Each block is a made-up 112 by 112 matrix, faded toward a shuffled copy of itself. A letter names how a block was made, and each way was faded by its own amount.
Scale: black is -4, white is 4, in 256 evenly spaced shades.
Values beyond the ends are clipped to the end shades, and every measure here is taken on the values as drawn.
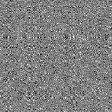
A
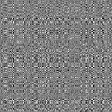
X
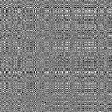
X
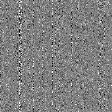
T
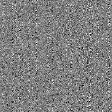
T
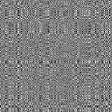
X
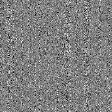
T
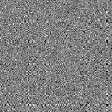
A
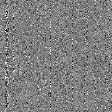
T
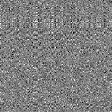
A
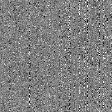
T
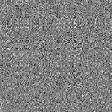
A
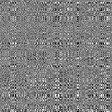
X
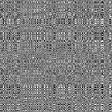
X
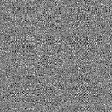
A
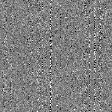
T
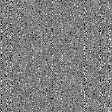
T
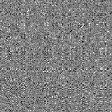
A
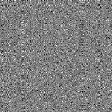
A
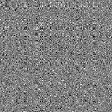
A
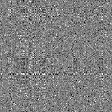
A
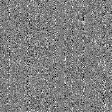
T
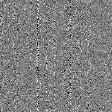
T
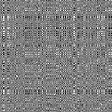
X
